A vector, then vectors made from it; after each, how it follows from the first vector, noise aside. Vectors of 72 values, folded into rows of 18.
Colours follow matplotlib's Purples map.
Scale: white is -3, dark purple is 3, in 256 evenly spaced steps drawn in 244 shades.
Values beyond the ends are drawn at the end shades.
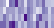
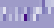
partly zeroed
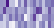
negated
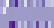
partly zeroed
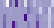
partly zeroed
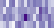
sign-scrambled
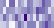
sign-scrambled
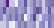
negated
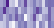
negated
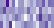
sign-scrambled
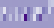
partly zeroed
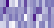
negated
